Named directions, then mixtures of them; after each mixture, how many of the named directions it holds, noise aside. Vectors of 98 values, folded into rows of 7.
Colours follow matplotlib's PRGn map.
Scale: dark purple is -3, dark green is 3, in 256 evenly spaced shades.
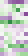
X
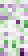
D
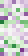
two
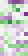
one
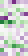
two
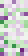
two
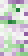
one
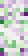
two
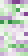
one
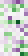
two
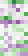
one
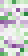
two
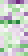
one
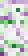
two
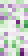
one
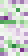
two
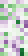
one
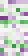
two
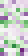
two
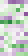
one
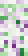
one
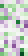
one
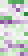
one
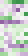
one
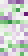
one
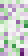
one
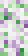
one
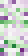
two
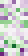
two
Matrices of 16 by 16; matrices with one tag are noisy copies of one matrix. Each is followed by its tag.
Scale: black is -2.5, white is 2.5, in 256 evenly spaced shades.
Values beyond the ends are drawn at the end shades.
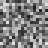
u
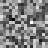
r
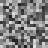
r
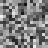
r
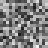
u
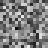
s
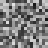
u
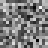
u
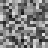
r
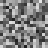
r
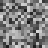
s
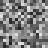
s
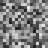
s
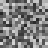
u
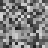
s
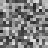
u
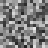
r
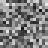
u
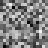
s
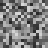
s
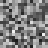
r
